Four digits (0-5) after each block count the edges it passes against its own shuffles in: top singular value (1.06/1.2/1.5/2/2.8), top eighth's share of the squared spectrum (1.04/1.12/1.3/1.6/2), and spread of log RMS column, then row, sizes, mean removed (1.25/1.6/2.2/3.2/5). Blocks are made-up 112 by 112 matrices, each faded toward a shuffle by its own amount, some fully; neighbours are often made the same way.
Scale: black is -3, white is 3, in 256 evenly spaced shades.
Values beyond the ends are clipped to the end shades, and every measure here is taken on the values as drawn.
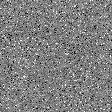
0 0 0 0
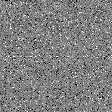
3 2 0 0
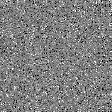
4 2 1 1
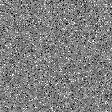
3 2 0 0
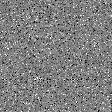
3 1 0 0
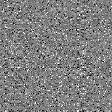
4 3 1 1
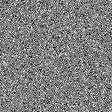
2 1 0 0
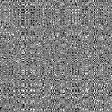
5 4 3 3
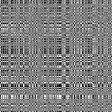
5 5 5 5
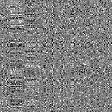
5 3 3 3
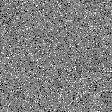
3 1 0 0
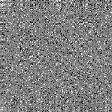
4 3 2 2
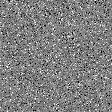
0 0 0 0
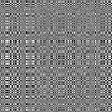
5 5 5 5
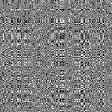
5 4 4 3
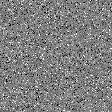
3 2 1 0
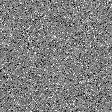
1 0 0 0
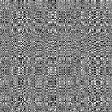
5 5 4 4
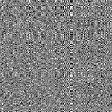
5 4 3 3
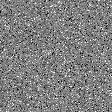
0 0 0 0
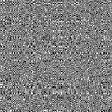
5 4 3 3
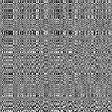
5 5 4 4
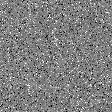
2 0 0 0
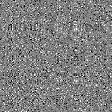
4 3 2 2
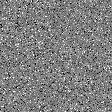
0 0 0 0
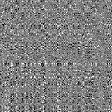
5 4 3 3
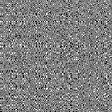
5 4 3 3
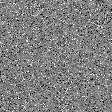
1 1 0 0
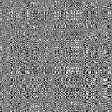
5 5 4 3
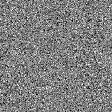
3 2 1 1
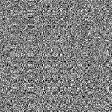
4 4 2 3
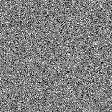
3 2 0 1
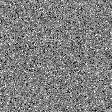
2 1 0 0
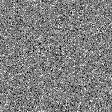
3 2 0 0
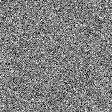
2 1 0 0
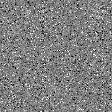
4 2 1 0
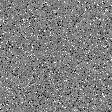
0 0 0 0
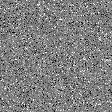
2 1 0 0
